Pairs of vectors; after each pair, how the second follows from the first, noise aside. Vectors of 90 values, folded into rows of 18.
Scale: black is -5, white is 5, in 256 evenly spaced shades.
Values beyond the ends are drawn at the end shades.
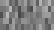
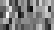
scaled up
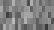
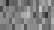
reversed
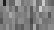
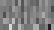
reversed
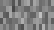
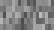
sign-scrambled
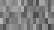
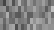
reversed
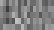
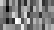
scaled up
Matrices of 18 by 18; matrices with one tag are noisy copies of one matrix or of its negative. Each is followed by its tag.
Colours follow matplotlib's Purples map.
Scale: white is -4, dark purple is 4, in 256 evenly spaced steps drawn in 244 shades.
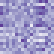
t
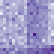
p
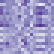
t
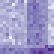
p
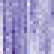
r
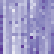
r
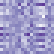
t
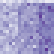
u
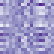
t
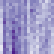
r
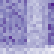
p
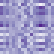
t
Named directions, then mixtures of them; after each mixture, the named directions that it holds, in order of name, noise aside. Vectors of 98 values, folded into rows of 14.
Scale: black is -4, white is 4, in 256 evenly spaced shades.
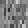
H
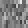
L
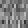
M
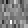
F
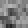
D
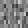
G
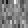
F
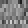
F, G, L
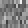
L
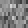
D, H, L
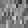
L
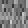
F, L, M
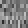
M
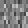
G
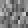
D, G, M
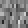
D, G, M
